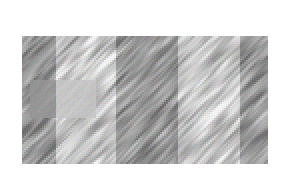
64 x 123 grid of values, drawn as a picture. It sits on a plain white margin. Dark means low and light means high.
Odd patch: calmer, in the middle left. Calmest part: middle left. Slope: none. Stripes: upright, repeating 2 times.
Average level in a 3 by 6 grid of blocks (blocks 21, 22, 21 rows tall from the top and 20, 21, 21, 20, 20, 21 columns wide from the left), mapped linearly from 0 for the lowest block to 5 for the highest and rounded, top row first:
0 5 1 0 4 1 / 0 4 1 0 5 2 / 0 4 1 0 4 1
